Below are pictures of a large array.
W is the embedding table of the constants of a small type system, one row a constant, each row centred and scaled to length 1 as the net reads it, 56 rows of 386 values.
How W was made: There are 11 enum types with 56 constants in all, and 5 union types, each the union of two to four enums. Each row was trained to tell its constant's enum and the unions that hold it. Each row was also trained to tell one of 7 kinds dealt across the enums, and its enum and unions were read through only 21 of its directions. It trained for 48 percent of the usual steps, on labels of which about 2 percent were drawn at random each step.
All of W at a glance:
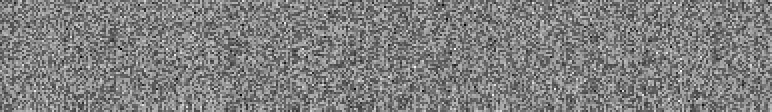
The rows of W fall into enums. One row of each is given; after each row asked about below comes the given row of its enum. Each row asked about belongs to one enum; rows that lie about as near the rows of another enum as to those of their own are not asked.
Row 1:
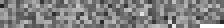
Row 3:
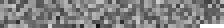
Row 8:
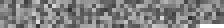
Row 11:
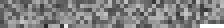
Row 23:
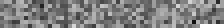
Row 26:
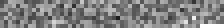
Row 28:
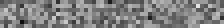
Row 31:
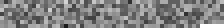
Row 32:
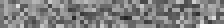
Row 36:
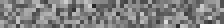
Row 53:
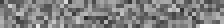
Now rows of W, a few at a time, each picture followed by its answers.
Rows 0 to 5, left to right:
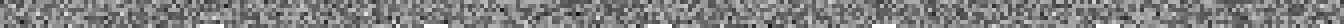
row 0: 53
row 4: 23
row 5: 23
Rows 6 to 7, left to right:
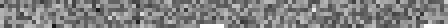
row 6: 28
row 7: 53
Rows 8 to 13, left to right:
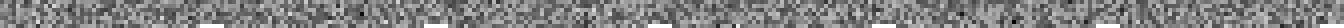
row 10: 8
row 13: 1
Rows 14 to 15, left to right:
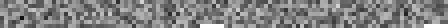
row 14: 3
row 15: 26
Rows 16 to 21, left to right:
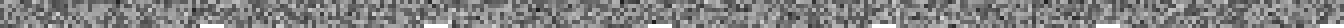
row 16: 23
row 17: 23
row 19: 32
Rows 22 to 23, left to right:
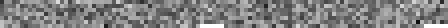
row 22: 53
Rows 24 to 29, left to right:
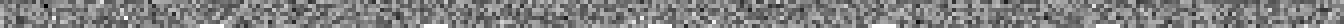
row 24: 28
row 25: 53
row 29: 28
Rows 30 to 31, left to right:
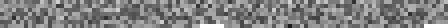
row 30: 32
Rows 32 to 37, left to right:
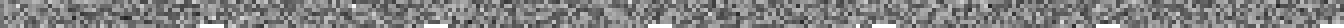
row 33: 11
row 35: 3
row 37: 23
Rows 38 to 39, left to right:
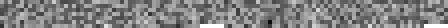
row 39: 26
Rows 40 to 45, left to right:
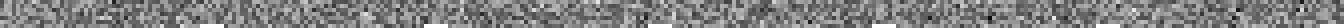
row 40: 26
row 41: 1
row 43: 31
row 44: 31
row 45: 26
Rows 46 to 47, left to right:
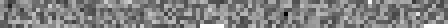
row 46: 11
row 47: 8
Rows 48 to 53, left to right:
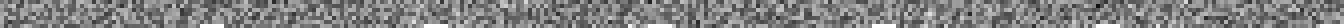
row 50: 26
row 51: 28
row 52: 8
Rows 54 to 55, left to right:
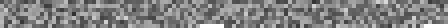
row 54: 28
